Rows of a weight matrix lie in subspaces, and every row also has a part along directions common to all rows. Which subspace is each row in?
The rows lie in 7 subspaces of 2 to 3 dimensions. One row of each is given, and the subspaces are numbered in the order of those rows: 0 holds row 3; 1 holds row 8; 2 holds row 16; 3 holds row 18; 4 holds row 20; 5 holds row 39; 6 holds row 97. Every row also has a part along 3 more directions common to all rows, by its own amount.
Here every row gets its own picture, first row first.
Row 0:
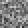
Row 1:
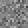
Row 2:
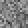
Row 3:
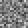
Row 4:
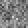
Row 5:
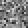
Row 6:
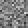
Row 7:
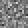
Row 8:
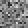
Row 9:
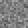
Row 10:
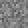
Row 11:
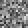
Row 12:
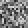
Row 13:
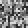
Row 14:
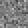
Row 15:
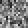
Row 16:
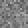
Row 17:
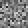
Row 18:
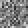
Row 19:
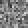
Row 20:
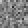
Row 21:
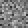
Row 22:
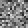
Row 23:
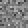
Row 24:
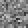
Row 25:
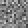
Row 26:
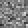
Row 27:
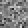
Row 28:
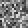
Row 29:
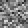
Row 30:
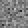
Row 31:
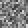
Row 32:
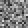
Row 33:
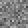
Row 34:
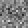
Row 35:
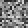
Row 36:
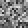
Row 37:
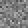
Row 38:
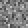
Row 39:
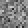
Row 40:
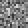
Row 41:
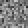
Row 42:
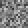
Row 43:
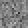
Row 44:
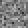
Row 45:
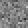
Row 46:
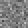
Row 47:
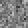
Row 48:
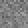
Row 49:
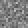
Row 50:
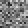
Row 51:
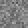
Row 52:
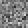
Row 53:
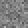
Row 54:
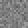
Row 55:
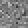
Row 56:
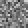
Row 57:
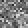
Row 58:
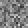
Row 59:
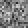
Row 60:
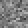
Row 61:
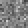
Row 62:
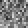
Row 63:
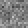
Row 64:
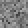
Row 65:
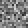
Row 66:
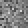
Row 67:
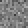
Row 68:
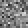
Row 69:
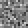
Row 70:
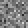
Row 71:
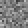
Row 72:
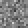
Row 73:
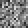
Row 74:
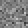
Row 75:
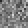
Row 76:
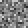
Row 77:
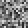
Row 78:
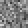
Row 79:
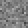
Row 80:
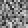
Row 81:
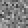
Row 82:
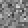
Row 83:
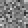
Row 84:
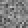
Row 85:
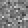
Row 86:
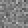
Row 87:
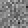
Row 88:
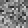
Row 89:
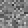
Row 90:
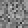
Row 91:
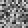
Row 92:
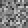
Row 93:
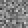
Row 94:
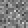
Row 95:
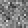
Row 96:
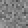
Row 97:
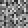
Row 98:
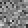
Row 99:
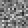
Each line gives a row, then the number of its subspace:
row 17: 3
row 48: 2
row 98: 3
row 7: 1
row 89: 2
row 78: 2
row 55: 1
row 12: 5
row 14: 6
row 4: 4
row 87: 3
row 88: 5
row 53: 5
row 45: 0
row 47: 4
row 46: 1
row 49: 1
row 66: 1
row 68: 2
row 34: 5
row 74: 6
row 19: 4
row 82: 4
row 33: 3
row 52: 4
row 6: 2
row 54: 0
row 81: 0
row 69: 3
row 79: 6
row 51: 6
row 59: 4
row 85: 0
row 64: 2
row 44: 6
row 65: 3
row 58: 3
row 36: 5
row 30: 1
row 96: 0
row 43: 2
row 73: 3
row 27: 5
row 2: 2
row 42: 3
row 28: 2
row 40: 0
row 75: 4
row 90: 5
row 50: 1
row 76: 0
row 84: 5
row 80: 2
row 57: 2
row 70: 5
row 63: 4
